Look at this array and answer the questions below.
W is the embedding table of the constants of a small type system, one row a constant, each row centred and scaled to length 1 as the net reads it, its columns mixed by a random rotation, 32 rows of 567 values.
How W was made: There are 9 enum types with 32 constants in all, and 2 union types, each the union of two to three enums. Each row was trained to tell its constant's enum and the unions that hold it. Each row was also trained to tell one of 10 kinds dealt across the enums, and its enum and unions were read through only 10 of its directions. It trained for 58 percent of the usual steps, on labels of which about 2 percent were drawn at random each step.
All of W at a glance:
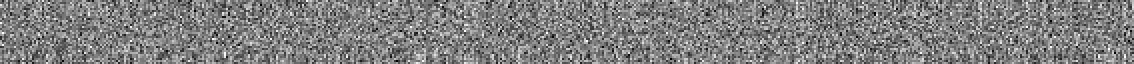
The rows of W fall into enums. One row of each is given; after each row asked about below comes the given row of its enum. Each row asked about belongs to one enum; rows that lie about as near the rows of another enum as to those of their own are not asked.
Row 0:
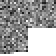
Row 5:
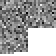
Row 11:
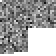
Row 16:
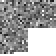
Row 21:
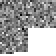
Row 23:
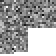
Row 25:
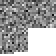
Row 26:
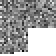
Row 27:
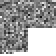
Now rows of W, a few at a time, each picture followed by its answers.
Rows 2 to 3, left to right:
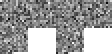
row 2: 11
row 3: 21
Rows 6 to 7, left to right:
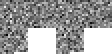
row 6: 25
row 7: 25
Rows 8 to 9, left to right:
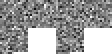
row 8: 21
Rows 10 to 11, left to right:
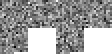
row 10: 5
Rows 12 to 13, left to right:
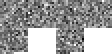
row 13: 0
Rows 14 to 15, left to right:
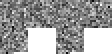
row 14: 26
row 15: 27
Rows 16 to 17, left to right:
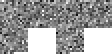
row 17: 5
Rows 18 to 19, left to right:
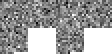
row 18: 5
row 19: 23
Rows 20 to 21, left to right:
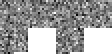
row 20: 0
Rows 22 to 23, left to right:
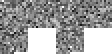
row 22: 16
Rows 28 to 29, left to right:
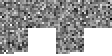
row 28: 27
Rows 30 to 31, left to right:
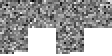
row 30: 25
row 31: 27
